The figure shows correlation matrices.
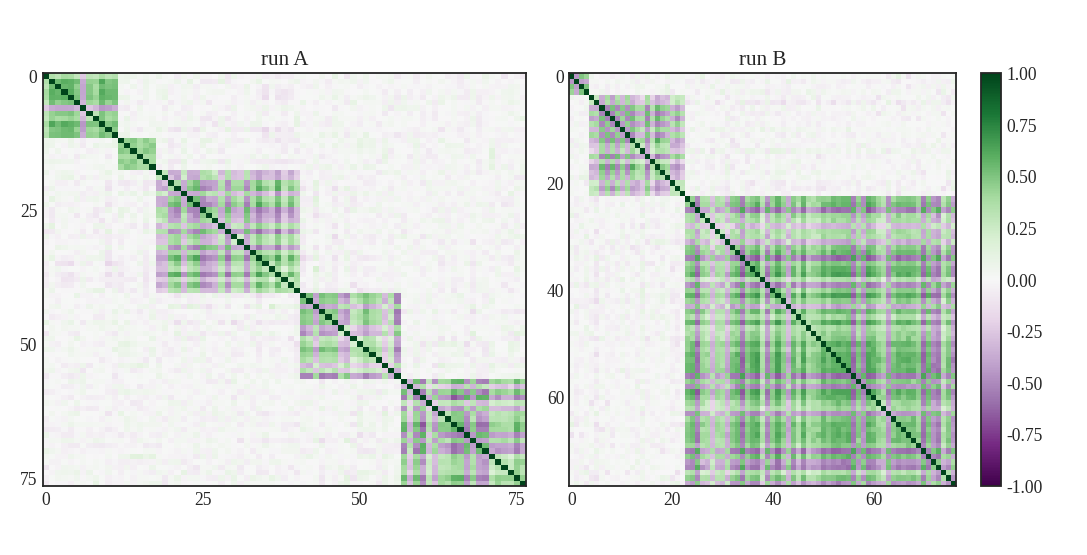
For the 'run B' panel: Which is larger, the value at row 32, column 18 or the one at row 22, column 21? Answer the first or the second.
the second
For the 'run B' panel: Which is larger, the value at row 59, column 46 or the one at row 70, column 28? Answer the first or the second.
the first
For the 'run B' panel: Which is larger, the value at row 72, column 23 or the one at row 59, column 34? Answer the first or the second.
the first
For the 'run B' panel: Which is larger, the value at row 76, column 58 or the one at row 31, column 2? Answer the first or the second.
the first
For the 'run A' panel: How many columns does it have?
77
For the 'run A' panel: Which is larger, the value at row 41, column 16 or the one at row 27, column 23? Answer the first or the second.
the first
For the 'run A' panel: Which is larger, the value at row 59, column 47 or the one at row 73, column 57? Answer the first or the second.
the second
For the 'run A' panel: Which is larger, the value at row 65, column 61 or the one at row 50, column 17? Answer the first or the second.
the first
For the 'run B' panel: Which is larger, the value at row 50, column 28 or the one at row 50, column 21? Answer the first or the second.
the second
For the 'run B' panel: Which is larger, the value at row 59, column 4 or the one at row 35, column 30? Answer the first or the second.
the second
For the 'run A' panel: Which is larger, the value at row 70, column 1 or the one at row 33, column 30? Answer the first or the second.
the second
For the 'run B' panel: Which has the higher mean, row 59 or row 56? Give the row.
59
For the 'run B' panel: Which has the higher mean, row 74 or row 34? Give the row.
74
